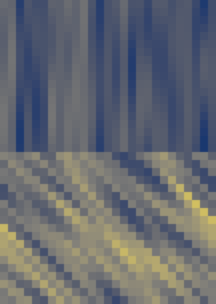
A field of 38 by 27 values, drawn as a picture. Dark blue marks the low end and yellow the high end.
It is made of 2 by 1 panels. Panel 1,1: low, streaked downward. Panel 2,1: middling, slanting down to the right, strong in contrast.
